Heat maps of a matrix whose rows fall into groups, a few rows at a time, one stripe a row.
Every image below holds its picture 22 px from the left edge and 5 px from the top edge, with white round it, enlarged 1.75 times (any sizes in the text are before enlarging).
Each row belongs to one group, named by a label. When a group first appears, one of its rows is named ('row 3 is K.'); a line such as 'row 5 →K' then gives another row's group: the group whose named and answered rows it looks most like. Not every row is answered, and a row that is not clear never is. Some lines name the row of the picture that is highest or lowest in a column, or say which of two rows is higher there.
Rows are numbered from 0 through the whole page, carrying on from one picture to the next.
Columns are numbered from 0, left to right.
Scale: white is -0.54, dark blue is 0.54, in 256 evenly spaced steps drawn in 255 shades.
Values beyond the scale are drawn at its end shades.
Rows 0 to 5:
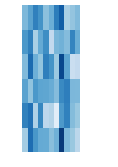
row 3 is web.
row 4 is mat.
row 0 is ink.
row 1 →mat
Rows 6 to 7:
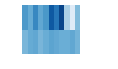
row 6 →ink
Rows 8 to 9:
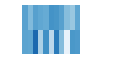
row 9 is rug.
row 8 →ink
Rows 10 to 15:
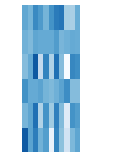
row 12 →rug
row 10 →ink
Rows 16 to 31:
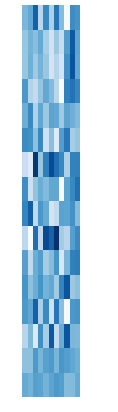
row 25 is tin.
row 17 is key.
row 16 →rug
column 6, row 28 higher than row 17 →Yes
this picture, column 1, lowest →25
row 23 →key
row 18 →key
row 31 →ink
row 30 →web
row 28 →rug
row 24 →mat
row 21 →mat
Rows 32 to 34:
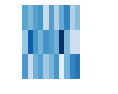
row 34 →key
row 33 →ink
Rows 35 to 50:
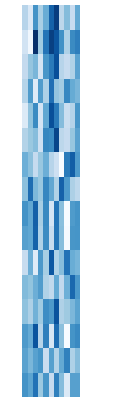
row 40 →tin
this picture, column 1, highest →42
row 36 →tin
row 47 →tin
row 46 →key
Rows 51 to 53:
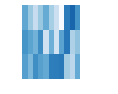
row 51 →key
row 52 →mat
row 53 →ink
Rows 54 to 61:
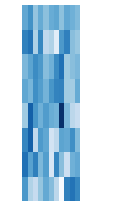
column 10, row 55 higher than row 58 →Yes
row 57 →ink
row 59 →mat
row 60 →rug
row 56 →ink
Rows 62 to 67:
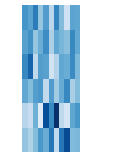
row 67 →web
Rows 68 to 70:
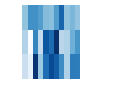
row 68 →ink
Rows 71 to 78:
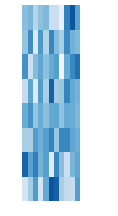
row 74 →web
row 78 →tin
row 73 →key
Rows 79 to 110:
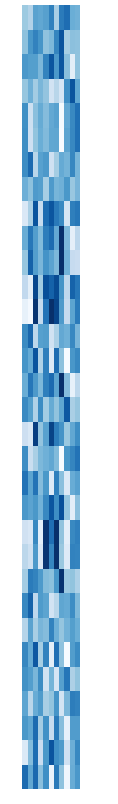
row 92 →mat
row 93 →rug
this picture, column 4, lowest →106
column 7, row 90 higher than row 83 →Yes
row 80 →ink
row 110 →rug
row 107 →key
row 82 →key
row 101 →tin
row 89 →ink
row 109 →tin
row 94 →ink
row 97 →key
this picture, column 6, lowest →106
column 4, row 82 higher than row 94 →No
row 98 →rug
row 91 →tin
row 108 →rug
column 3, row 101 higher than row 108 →No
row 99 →ink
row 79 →web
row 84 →key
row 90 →tin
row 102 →ink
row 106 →mat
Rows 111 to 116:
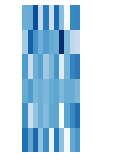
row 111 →rug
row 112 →ink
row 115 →key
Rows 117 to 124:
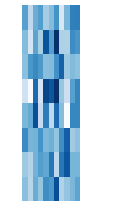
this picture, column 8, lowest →121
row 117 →key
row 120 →tin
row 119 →ink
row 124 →tin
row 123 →web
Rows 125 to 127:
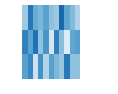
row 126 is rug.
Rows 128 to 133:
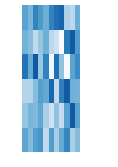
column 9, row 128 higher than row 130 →No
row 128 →ink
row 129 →key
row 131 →web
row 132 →key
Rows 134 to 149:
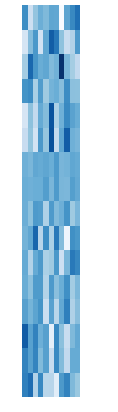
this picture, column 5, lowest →147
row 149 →mat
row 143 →rug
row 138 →web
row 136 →ink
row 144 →key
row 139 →web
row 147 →rug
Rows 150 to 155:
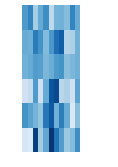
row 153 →tin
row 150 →mat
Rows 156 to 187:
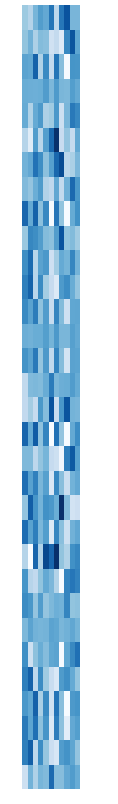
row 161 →tin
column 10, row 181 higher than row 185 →No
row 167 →mat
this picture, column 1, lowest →178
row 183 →mat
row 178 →tin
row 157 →key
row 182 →key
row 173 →rug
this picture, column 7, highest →176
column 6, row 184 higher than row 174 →Yes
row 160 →key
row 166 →mat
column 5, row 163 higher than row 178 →No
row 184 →rug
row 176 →ink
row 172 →web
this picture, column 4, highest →178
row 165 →ink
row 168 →rug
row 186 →mat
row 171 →web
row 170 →rug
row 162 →ink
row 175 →rug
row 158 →rug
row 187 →web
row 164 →rug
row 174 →key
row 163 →key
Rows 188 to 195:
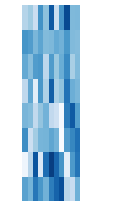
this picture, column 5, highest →194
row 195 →ink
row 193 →key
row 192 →key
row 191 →web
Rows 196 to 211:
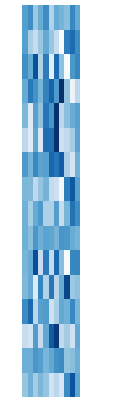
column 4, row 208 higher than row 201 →No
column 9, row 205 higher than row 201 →Yes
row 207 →web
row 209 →tin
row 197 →key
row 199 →ink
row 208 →mat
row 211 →key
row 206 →rug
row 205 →web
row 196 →mat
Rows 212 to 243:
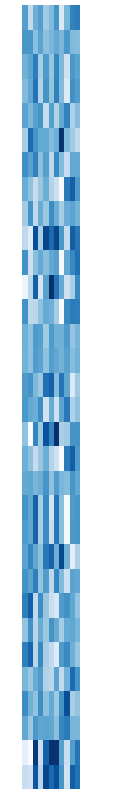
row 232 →rug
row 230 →key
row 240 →web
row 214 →rug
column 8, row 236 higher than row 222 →Yes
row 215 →rug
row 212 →key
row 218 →rug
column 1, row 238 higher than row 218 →Yes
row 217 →ink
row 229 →tin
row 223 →tin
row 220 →web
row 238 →mat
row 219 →key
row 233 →rug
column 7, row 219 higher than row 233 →No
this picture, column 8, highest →240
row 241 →web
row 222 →key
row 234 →ink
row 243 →tin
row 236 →mat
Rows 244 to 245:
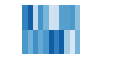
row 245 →ink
